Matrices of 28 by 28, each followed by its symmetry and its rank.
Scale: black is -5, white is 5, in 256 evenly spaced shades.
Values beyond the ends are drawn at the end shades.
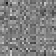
neither, rank five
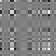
symmetric, rank one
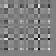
symmetric, rank one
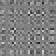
antisymmetric, rank two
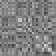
symmetric, rank three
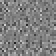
neither, rank five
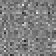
neither, rank five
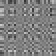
antisymmetric, rank two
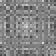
symmetric, rank three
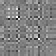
symmetric, rank three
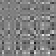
antisymmetric, rank two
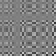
symmetric, rank one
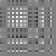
symmetric, rank one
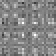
symmetric, rank three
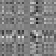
antisymmetric, rank two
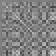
symmetric, rank three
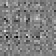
neither, rank five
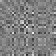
symmetric, rank three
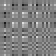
symmetric, rank one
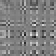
antisymmetric, rank two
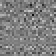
neither, rank five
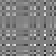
symmetric, rank one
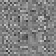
neither, rank five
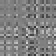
antisymmetric, rank two
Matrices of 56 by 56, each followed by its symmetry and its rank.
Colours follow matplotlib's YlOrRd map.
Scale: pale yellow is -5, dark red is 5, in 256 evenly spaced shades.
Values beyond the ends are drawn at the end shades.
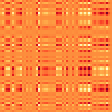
neither, rank one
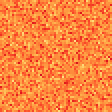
antisymmetric, full rank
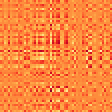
antisymmetric, rank two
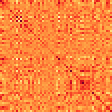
symmetric, rank five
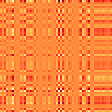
neither, rank one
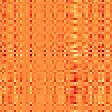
neither, rank two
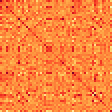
symmetric, rank five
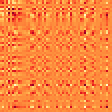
symmetric, rank two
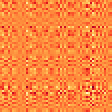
antisymmetric, rank two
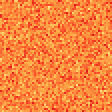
antisymmetric, full rank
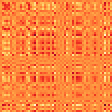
symmetric, rank two
